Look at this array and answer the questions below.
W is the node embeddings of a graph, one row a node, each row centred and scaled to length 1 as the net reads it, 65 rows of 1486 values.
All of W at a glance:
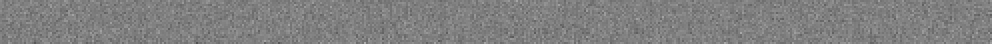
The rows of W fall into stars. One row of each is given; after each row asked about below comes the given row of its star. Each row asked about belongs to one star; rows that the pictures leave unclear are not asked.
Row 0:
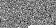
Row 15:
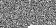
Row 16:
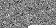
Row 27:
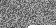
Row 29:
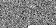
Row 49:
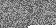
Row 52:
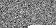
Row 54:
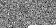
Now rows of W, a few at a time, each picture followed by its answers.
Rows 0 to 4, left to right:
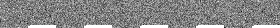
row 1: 29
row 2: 54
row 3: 16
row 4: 0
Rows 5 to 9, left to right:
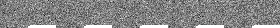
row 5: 27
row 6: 27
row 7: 29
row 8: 15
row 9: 29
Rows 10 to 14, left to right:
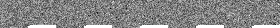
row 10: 0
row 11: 52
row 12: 15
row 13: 16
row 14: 49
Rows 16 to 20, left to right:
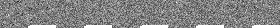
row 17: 16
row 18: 0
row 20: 29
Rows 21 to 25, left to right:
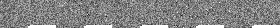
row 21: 15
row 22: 49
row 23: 15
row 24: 27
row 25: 29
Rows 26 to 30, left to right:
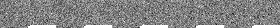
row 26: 15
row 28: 29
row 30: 54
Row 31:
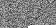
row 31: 0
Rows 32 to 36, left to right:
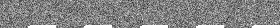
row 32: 49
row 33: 27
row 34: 52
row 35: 0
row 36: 15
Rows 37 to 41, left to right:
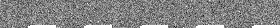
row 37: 52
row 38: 0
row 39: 0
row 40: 27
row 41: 15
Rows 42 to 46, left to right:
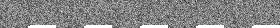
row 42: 52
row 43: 54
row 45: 52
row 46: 54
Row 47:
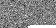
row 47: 49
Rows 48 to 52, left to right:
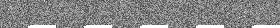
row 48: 52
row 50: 52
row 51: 29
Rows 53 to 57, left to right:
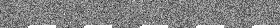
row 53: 15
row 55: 15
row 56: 54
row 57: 29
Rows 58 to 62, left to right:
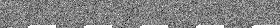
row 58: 49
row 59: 49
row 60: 54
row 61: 29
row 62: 0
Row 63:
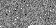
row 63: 54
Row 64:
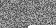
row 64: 16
